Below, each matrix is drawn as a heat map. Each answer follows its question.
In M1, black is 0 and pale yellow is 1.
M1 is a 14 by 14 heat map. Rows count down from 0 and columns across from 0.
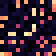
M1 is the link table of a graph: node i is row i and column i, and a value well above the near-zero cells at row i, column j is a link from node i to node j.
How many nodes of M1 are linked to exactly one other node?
2
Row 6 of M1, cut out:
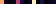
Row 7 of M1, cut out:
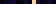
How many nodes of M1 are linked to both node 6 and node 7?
1
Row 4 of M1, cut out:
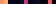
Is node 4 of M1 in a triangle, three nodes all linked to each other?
yes
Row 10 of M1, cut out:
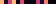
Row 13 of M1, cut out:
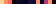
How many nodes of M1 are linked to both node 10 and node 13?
4
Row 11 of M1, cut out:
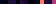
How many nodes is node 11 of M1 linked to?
2
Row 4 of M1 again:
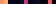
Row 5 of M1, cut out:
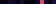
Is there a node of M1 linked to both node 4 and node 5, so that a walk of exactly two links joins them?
no
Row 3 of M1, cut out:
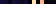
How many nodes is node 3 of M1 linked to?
2
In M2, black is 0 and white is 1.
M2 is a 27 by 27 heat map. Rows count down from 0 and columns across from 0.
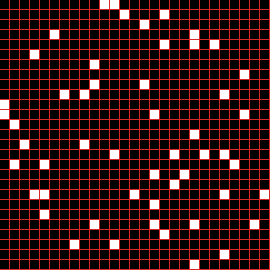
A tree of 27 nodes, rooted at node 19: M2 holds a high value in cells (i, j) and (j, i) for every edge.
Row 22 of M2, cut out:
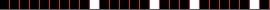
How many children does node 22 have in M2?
3
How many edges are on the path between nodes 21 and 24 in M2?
6
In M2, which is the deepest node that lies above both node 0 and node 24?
11
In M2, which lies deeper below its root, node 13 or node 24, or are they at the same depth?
node 24
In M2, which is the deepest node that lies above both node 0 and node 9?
22
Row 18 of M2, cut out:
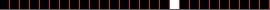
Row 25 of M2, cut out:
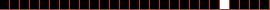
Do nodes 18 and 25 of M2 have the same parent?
no
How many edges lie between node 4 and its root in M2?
1
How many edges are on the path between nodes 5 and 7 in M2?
7
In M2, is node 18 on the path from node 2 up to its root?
no
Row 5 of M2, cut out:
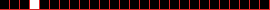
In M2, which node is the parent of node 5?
3
